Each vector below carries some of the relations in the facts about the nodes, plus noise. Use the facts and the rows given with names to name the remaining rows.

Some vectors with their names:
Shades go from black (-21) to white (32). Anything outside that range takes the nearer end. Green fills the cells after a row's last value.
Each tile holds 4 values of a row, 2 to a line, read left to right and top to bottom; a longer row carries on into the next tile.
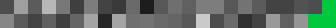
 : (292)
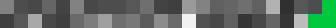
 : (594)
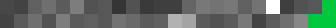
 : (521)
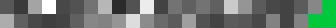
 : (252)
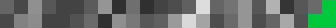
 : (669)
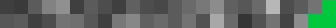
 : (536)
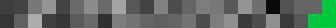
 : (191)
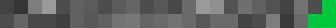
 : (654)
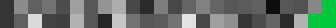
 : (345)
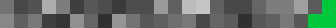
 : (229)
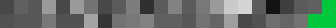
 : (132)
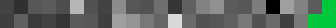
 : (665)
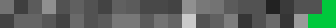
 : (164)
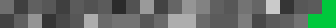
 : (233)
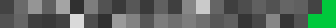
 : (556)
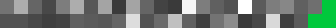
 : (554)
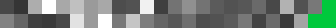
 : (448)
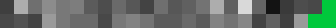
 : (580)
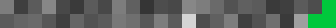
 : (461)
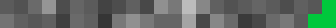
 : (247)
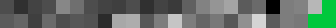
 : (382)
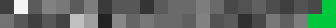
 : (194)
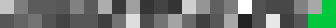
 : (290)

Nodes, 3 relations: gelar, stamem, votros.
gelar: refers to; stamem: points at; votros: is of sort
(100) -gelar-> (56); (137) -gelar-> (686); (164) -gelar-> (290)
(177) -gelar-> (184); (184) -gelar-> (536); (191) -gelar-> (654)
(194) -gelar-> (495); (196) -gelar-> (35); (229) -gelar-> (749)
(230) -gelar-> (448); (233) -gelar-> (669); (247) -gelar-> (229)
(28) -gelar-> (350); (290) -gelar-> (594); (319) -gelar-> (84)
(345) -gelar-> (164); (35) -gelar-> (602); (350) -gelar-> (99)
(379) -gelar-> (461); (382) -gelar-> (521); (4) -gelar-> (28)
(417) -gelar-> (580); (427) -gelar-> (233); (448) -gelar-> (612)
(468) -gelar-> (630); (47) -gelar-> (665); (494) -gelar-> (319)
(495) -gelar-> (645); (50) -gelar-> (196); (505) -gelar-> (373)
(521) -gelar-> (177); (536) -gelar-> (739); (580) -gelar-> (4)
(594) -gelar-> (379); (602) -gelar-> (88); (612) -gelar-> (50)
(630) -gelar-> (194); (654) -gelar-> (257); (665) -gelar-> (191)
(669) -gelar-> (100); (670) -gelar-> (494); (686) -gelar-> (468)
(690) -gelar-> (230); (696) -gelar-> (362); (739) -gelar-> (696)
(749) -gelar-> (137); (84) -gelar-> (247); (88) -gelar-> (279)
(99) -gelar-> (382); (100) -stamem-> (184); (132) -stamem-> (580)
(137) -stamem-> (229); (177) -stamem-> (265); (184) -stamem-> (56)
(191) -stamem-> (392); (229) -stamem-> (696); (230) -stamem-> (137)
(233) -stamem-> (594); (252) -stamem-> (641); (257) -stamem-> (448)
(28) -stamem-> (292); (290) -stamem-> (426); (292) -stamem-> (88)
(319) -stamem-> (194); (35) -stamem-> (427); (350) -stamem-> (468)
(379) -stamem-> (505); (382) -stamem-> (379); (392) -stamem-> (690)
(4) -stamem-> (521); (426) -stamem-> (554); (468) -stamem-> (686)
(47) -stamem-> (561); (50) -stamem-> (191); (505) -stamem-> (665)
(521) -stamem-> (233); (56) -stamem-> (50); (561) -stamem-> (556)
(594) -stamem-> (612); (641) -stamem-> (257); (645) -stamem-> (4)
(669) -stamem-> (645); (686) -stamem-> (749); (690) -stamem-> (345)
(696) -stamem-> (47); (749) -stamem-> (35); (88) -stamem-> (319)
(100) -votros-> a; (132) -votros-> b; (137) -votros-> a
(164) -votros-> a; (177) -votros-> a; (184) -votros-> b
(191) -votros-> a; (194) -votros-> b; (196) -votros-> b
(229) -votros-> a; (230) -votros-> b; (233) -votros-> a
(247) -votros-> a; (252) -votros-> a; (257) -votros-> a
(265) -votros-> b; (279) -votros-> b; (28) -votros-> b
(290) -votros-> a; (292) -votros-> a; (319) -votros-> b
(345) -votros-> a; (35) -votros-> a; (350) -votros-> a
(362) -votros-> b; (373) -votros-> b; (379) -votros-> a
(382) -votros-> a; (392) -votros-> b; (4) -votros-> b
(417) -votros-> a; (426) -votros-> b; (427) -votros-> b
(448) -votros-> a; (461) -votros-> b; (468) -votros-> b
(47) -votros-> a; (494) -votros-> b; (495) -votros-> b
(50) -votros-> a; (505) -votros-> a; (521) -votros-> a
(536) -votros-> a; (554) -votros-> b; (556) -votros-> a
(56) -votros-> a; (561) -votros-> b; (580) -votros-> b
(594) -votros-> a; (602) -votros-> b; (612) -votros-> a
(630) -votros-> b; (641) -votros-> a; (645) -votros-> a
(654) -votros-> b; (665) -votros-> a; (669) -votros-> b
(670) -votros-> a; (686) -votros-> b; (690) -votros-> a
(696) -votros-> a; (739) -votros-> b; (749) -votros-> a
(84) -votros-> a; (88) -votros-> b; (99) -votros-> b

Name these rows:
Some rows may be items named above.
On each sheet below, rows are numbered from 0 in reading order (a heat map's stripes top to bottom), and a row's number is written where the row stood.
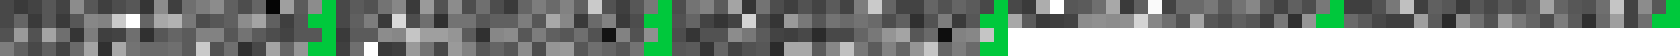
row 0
(505)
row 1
(184)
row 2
(556)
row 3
(641)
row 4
(696)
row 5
(292)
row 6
(690)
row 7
(382)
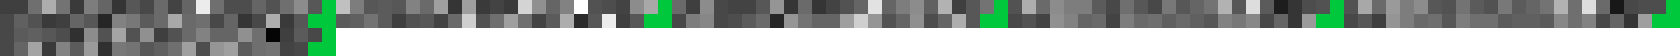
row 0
(47)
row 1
(290)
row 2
(669)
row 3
(580)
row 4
(580)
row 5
(56)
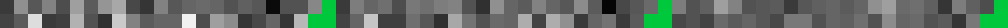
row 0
(345)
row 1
(392)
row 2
(417)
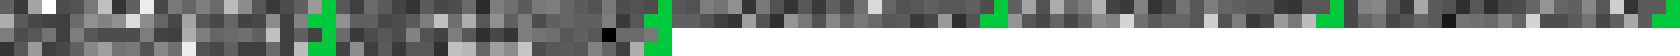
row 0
(252)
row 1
(373)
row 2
(561)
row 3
(88)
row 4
(645)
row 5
(594)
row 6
(379)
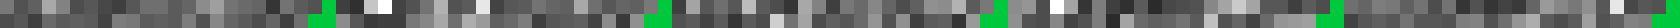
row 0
(417)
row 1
(257)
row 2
(35)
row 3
(28)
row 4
(4)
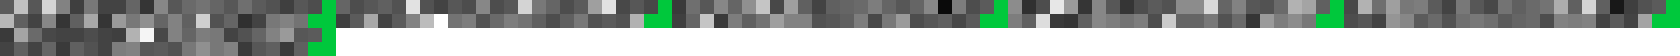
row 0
(319)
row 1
(612)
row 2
(50)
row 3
(230)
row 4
(580)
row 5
(427)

